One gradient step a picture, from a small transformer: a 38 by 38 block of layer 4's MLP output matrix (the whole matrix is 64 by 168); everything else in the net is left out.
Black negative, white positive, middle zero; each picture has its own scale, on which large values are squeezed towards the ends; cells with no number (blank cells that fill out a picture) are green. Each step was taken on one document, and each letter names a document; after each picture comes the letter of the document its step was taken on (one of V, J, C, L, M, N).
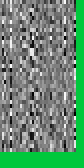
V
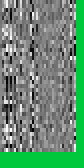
V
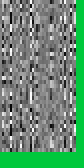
V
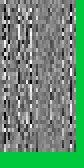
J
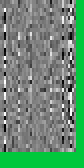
J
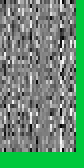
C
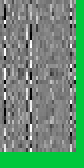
J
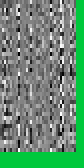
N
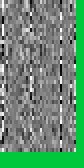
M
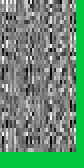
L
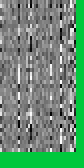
C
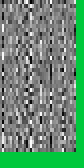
L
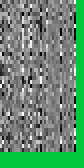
M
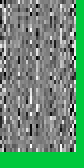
C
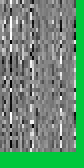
V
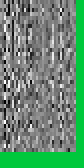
J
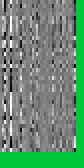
V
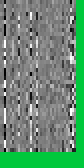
J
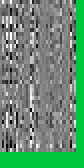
V
